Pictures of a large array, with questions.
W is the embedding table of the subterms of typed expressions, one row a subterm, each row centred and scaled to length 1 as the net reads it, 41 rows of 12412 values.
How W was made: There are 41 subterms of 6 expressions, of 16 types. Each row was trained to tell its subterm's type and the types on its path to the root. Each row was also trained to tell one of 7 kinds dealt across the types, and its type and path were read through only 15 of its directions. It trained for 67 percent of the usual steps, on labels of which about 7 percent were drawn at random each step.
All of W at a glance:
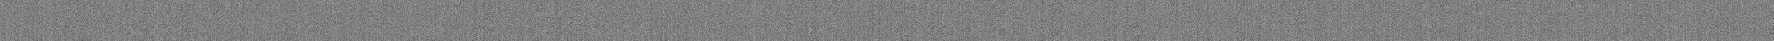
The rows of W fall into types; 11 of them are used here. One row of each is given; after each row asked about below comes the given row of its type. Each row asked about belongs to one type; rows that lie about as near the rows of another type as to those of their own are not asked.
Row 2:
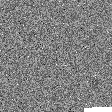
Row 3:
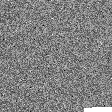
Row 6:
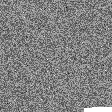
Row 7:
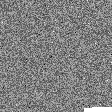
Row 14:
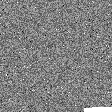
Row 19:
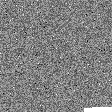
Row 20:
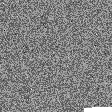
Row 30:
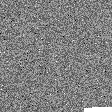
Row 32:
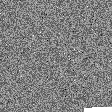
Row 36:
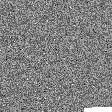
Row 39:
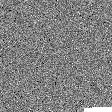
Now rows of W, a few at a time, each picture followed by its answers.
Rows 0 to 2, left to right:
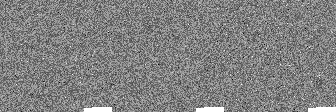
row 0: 3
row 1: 20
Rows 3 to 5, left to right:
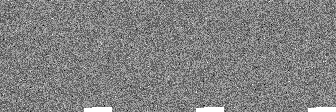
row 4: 20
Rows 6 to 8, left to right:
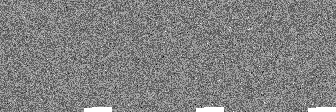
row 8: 20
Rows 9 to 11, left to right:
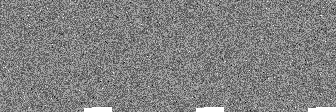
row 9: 7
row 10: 6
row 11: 39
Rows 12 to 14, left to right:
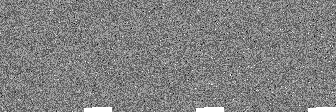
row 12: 30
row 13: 3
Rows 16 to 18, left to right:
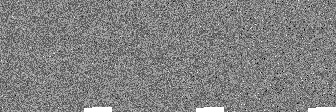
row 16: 30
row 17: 7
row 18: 32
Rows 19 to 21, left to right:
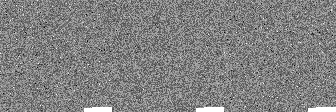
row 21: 2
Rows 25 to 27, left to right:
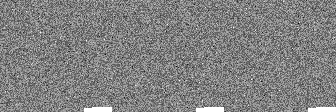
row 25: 19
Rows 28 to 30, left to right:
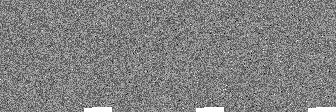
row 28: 6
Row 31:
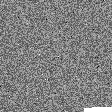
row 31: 6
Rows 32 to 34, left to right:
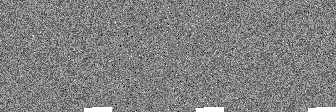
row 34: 32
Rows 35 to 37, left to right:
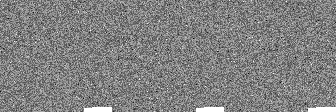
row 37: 39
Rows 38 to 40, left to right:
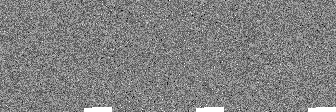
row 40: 7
